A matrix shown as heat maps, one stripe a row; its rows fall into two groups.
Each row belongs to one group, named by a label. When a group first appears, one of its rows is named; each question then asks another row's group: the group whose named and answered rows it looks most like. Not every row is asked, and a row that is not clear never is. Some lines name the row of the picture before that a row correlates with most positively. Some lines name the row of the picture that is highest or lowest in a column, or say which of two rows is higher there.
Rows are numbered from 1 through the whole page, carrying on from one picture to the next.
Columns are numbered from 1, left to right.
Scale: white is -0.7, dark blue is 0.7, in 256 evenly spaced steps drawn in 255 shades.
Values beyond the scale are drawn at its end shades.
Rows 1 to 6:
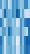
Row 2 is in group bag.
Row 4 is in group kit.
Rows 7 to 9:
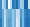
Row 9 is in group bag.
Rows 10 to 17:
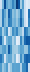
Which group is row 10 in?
bag
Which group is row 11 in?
kit
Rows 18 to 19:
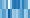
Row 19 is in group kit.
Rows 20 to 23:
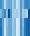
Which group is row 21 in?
kit
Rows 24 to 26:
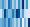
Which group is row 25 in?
bag
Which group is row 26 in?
kit
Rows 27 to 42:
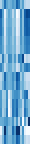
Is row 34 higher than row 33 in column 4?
Yes
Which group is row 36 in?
bag
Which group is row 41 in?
bag
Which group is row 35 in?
bag
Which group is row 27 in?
bag
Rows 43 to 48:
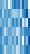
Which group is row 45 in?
kit
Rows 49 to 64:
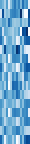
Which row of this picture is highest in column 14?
52
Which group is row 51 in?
kit
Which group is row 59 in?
bag
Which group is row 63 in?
bag
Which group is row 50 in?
kit
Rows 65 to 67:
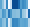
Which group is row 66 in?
kit
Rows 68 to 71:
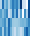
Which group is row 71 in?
kit
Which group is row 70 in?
kit
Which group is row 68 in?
kit
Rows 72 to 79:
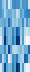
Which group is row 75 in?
bag
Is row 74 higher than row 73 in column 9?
Yes
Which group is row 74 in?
kit
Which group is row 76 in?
bag
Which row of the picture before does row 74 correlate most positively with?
70
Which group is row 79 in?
bag
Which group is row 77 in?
kit
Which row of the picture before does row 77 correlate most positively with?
70
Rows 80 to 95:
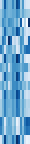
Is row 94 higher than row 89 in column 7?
No
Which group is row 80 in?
bag
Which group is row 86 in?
bag
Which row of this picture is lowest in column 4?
84
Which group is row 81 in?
bag
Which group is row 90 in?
bag
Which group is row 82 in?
kit
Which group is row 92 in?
bag
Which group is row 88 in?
bag
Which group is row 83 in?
bag
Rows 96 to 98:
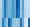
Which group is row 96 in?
bag
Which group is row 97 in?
bag
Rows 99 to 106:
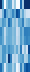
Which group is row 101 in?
kit
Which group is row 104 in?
kit
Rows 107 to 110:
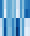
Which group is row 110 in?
bag
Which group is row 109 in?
bag
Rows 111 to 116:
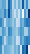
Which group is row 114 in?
kit
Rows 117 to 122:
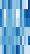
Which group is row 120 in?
bag
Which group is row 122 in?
bag
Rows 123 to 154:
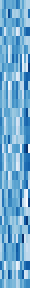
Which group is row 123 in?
bag
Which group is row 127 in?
bag
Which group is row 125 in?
bag
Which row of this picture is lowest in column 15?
139
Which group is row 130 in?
kit
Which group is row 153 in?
kit
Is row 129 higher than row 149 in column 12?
No
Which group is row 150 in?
bag
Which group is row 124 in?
kit
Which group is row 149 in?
kit
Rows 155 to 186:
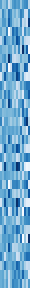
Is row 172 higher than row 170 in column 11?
Yes
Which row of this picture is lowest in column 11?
168
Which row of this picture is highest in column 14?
168
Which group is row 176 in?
kit
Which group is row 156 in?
kit
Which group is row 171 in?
bag
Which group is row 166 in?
kit
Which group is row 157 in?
kit
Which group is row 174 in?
kit
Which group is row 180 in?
bag
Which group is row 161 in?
kit
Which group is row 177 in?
bag
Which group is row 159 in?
bag
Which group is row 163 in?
bag
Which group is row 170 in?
kit
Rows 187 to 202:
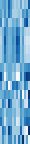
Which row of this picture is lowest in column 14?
201
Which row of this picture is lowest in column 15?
202
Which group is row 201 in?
kit
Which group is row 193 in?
bag
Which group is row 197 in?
kit
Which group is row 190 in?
bag
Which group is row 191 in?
bag
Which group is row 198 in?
kit
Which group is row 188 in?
kit
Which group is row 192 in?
bag
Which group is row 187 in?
kit
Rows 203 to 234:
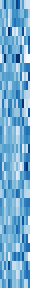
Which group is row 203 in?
bag
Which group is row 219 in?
kit
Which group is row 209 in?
bag
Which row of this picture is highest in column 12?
214
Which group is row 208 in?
kit
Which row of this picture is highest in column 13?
221
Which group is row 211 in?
kit
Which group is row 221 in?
kit
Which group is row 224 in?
bag
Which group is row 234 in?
kit
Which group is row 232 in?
kit
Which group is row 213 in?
bag
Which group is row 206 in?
kit
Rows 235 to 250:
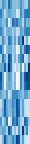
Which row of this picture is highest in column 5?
242
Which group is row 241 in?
kit
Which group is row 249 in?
kit
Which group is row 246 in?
bag
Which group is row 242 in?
kit
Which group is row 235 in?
kit
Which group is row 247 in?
bag
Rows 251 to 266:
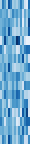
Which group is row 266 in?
kit
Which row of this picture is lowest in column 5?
262
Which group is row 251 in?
kit
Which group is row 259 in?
bag
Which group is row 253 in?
kit
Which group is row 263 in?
kit
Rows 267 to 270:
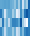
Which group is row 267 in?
kit
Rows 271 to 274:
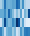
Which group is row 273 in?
bag
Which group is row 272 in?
kit
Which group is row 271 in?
bag
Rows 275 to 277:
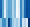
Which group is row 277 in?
kit
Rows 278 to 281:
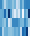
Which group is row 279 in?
kit
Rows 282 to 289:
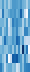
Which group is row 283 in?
kit
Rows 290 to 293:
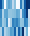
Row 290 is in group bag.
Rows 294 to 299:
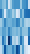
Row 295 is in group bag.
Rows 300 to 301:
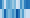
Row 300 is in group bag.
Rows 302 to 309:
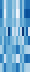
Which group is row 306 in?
kit
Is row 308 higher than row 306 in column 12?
Yes
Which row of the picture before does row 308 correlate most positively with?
300
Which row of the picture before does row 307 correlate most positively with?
301
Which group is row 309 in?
bag
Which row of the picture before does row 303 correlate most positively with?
300
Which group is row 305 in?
kit
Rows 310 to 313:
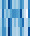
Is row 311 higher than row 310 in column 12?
No
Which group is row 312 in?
kit
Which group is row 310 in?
kit
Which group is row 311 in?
kit
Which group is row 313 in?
kit
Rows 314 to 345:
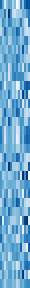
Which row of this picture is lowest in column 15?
333
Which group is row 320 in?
bag
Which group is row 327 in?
kit
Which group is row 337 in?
kit
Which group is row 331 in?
bag
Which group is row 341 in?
kit
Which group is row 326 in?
bag
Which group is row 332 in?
kit
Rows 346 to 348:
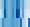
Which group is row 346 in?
bag
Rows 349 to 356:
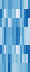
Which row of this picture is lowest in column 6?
351
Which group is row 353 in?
bag
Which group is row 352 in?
bag
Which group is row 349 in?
kit
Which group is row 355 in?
kit
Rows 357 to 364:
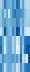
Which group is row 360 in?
bag
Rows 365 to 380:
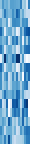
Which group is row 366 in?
bag
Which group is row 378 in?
kit
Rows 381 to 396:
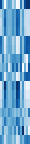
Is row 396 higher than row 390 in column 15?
Yes
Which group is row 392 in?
bag
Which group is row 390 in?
bag
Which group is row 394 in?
bag
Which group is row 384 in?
bag
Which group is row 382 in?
bag
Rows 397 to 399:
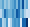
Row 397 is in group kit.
